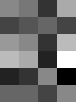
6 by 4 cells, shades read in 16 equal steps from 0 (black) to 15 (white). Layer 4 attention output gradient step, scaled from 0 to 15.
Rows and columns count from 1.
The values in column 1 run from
2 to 11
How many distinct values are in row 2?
3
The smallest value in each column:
2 3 2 0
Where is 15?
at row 4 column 4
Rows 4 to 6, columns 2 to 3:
10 2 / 3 8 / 6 4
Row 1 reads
8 7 3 10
